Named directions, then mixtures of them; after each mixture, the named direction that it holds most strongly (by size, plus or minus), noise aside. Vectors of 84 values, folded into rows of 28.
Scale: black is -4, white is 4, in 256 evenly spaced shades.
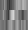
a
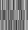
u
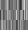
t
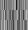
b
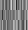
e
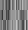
e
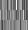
t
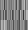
b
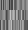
u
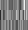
t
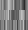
a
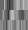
a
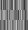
u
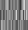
t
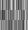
u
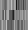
a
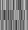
u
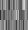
u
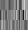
t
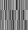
b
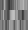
a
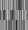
u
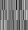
b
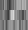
a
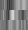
a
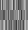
u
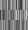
t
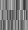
t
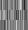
u
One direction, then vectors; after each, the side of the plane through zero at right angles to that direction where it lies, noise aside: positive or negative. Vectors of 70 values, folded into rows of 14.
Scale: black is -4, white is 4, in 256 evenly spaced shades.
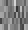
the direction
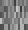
negative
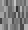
positive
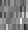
negative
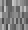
positive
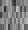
negative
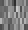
negative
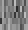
positive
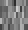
negative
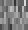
negative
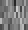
negative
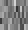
positive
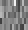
positive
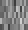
negative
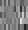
negative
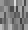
positive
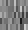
positive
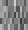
positive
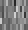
negative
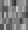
negative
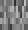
negative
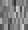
negative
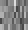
positive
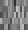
negative
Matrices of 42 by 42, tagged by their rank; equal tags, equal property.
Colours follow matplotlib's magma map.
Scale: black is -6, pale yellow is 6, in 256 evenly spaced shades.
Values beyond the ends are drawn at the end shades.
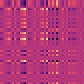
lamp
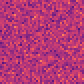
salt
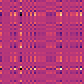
lamp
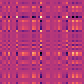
lamp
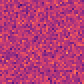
salt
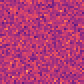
salt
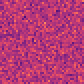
salt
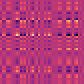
lamp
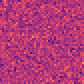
salt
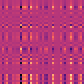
lamp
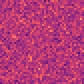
salt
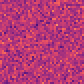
salt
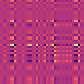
lamp
